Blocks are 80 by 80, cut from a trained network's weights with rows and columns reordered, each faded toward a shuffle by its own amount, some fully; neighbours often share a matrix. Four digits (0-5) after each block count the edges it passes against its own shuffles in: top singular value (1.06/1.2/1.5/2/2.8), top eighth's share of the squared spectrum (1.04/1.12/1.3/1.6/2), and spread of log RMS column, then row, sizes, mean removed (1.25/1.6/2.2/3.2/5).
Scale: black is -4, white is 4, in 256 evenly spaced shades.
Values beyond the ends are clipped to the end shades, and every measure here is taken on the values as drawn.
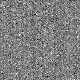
2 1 0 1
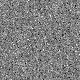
0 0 0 0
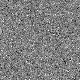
0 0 0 0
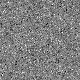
0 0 0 0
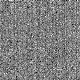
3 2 0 2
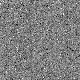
0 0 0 0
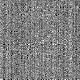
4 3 1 3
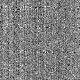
3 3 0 2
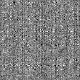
3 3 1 3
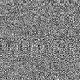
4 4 1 2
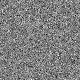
1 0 0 0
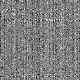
4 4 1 3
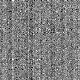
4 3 1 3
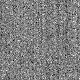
2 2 0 1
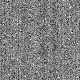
2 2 0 1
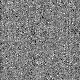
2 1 0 0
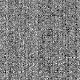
3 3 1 2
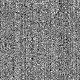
3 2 0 2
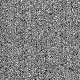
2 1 0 0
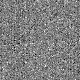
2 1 0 1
